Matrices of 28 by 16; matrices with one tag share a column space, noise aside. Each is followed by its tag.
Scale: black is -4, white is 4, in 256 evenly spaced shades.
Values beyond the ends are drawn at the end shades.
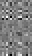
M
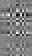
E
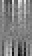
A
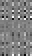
M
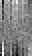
A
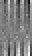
A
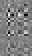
E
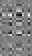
E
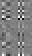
M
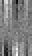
A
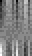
A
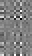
M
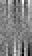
A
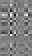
E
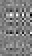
E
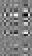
E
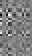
E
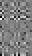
M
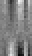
A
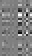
E
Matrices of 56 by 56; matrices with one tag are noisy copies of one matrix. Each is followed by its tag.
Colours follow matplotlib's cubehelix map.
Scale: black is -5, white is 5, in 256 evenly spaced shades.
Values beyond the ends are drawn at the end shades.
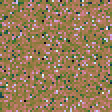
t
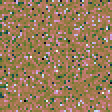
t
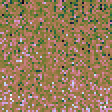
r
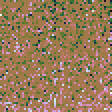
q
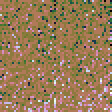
q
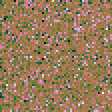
t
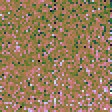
q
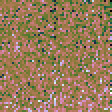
q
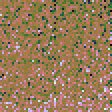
q
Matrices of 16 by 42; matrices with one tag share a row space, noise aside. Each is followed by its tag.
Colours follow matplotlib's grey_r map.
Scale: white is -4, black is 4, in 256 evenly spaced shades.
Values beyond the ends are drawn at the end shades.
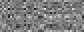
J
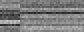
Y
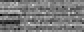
Y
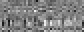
J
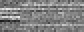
Y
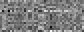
J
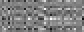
J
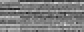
Y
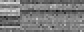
Y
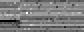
Y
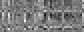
J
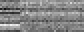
Y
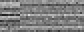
Y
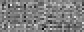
J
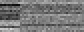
Y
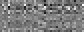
J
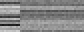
Y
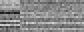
Y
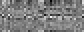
J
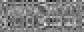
J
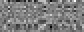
J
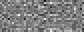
J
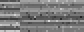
Y
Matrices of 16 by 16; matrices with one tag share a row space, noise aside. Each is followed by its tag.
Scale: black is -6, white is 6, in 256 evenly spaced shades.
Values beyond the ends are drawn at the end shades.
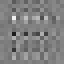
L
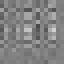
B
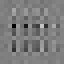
L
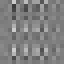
L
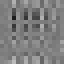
L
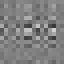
B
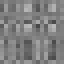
B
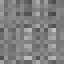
B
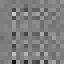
L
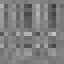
B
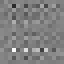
L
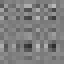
B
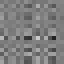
B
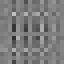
L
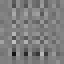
L
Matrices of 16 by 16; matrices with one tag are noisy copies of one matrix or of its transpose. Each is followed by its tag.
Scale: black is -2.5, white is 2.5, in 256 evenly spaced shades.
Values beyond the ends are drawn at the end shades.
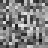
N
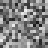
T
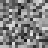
T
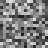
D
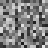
D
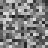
D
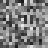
N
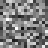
D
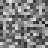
D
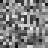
N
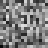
N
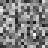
D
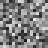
T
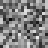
T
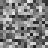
D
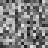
D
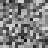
T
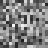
N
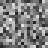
D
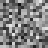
T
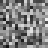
N
